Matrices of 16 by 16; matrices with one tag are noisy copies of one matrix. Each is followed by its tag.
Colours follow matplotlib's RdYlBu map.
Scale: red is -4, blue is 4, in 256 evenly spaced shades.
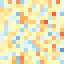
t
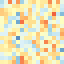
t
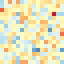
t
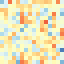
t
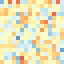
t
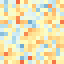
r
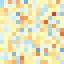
t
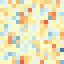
t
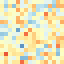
r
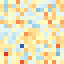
r
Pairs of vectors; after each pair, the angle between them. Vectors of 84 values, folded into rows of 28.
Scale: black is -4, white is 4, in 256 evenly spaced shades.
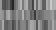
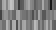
partly opposed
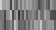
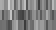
partly aligned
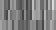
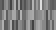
orthogonal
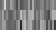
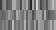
orthogonal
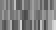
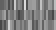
orthogonal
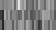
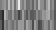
nearly parallel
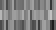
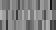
partly aligned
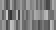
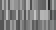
partly aligned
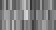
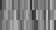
partly aligned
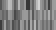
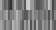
nearly opposite
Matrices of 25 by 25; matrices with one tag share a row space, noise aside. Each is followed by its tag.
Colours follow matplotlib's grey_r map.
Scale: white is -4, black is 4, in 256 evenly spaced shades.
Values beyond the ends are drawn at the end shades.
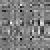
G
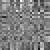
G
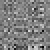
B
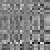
G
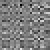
G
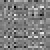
B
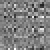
B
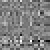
G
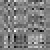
B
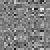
B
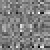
G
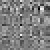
G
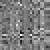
G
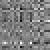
G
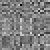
G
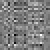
B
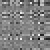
G
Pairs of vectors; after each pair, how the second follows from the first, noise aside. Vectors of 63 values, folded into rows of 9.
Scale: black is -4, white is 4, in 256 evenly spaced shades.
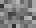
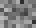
reversed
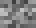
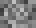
sign-scrambled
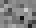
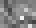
sign-scrambled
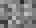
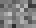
reversed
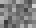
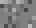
partly zeroed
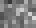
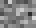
sign-scrambled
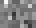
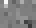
partly zeroed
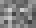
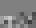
partly zeroed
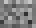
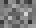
sign-scrambled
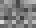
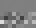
partly zeroed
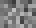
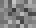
sign-scrambled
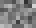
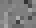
partly zeroed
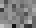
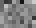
reversed
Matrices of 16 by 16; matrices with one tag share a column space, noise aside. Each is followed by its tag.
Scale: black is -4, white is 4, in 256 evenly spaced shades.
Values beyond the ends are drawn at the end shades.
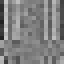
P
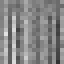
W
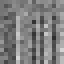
W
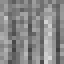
W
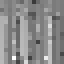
W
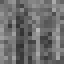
W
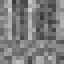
P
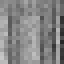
W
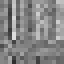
P
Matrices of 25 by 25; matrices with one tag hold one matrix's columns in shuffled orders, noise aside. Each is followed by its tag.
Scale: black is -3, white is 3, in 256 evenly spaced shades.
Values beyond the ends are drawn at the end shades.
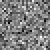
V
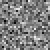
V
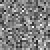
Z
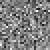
Z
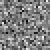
V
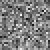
Z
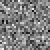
V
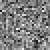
Z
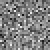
Z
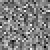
Z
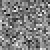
Z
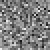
Z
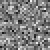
V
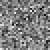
Z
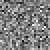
Z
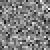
V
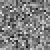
Z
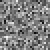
V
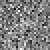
Z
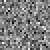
V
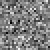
V
